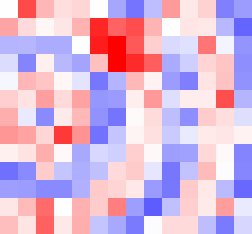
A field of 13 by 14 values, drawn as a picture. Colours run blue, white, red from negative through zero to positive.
Concentric rings centre on the middle left. On average the colour sits 50% of the way up the scale. The ninth with the highest average is the top middle. In the top middle lies a patch that is higher than the rest.
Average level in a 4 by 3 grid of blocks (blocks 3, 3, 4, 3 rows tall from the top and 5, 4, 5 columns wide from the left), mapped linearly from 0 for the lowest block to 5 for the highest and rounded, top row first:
2 5 1
2 3 1
2 0 0
2 0 0
